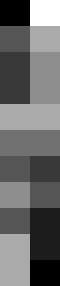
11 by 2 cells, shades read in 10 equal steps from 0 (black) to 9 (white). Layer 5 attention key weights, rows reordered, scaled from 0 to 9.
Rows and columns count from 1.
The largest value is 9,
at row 1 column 2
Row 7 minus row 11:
-3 2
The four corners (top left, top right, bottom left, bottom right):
0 9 6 0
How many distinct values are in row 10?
2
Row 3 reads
2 5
